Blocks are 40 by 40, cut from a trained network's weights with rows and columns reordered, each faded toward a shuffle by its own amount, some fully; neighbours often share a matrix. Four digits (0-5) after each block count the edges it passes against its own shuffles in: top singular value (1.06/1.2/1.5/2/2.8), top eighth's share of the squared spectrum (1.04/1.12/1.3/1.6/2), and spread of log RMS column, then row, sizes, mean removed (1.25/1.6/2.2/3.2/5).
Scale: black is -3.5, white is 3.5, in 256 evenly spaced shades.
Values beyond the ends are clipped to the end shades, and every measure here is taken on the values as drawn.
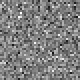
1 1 0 0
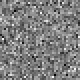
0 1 0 0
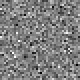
1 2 0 0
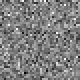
2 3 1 1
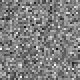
0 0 0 0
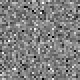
0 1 1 0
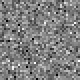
0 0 0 0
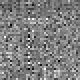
2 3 2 1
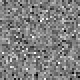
0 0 0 0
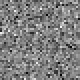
1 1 0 0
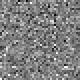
1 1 1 0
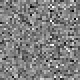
2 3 1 1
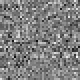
3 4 2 2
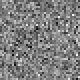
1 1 0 0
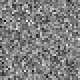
1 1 0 0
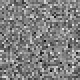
2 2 0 0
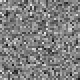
1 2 0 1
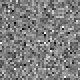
0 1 0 0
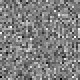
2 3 1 1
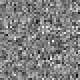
2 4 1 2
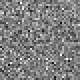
2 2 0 0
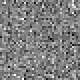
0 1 1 0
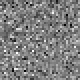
1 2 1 0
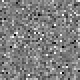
0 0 0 0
